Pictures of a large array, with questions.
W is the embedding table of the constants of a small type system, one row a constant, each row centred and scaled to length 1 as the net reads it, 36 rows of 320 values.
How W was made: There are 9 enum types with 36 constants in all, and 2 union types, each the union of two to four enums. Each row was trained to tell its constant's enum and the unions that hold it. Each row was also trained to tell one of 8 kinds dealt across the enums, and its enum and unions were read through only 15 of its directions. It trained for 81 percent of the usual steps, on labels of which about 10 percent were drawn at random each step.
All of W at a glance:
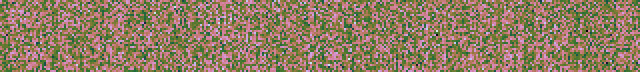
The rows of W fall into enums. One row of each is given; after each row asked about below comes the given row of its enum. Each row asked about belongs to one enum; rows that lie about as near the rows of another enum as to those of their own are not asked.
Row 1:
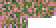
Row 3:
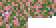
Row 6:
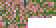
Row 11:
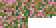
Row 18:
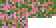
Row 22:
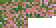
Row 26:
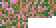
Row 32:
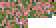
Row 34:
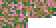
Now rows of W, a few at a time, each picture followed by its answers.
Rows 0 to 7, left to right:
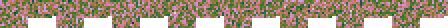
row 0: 26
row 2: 32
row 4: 1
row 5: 18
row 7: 11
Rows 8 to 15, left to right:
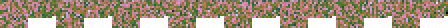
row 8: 32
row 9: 26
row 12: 26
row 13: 26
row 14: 1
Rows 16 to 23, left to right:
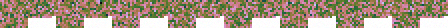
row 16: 11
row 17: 3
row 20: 11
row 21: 18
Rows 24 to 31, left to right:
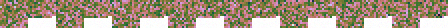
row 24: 22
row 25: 22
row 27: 6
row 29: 6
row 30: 1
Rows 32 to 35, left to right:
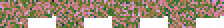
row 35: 22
